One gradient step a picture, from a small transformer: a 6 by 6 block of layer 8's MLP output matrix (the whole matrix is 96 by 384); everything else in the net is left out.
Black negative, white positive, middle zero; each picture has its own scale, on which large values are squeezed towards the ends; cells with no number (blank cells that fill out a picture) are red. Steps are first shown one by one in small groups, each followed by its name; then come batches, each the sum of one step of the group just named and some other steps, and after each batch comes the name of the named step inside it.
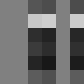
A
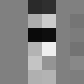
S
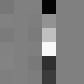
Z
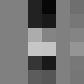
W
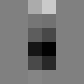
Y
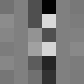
W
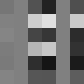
A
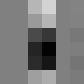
Y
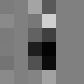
Y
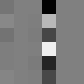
Z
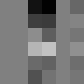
W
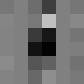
Y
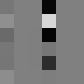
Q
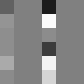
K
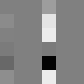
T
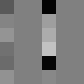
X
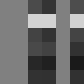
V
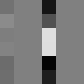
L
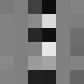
K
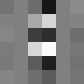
X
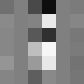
K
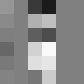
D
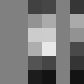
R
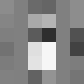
D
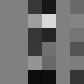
R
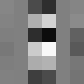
D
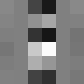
D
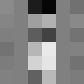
D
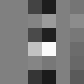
R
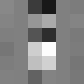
D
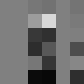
R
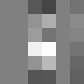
R
